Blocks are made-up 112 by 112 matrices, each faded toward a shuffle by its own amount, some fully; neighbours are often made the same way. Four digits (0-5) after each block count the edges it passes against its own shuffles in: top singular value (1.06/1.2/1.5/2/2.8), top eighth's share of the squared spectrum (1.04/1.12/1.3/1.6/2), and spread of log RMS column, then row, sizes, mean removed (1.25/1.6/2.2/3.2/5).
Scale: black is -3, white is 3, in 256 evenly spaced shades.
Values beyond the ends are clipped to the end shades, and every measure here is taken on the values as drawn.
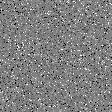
0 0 0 0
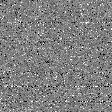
2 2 0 2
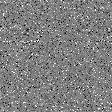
1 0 0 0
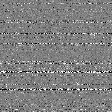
3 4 0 4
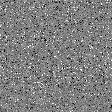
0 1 0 1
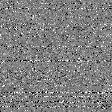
2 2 0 3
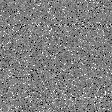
1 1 0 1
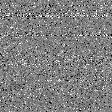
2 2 0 3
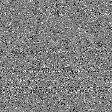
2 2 0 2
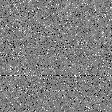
2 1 0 2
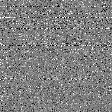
2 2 0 3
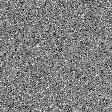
0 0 0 0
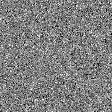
0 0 0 2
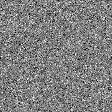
0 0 0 1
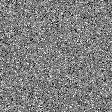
0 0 0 0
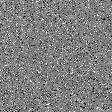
0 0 0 0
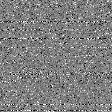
2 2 0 3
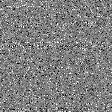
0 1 0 2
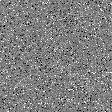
0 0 0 0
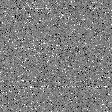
1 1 0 1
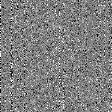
2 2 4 0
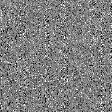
1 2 3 0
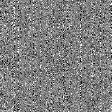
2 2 4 0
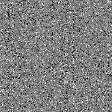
2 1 2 0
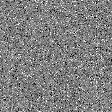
3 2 1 0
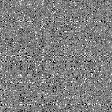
4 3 2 2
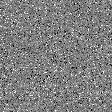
2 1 0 0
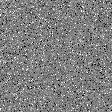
1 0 0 0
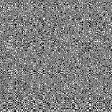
4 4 3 3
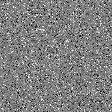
3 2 0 0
